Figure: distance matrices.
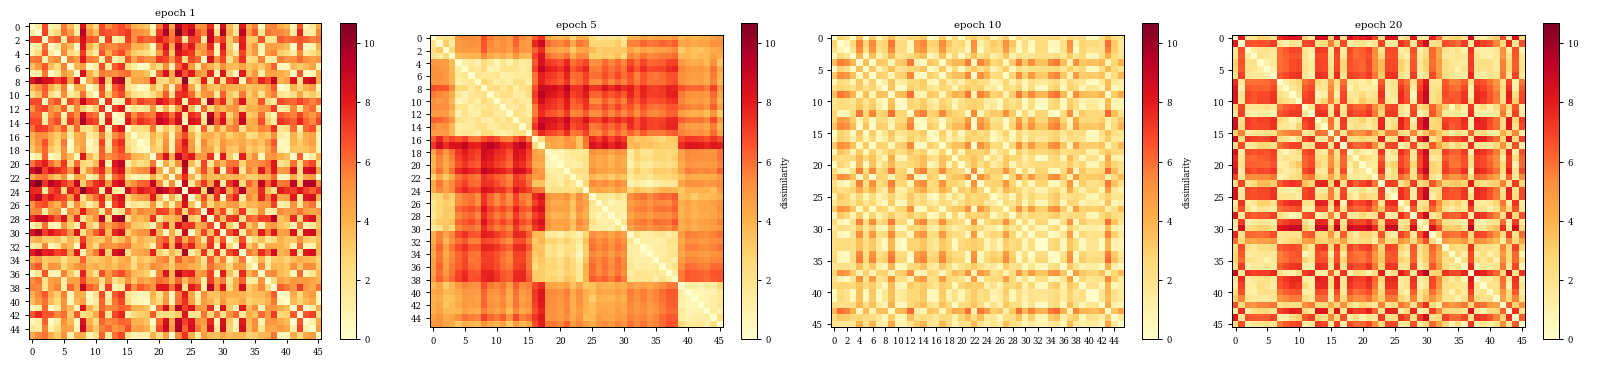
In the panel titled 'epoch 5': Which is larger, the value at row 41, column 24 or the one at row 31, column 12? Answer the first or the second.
the second
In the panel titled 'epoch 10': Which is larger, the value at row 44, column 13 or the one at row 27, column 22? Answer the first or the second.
the first
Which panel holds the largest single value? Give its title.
epoch 1
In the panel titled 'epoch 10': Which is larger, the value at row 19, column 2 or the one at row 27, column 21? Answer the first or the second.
the second
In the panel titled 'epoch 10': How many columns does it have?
46
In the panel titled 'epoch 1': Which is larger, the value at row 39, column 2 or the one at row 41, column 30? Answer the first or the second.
the second
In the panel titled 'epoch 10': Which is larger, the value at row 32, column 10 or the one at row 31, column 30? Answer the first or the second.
the second
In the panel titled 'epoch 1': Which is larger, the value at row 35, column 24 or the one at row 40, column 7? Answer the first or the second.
the first
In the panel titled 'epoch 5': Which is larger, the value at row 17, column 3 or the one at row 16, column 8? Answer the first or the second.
the first
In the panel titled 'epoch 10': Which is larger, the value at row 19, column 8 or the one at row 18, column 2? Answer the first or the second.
the second
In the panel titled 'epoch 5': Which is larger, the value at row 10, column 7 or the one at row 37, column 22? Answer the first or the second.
the second
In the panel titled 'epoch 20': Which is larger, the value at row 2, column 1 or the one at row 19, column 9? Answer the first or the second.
the first
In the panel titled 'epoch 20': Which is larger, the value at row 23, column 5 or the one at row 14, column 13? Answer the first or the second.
the first
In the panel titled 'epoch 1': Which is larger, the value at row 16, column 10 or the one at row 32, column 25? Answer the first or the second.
the second
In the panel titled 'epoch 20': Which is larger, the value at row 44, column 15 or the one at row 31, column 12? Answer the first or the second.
the second
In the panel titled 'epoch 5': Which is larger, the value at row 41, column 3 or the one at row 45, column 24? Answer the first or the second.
the second
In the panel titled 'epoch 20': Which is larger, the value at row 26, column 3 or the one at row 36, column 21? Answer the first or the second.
the second
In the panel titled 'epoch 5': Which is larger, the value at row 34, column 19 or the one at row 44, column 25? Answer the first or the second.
the second
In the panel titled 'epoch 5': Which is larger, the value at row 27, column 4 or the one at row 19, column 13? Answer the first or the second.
the second
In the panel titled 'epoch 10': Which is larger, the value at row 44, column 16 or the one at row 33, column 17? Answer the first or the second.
the second
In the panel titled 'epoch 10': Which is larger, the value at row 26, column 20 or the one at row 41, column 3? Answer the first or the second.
the first
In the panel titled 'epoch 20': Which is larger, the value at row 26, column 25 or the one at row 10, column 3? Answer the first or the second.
the first
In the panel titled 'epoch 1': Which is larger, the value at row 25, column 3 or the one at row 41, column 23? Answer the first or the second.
the second
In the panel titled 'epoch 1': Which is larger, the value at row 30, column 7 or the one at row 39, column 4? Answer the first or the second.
the first
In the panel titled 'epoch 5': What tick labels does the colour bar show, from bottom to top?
0, 2, 4, 6, 8, 10
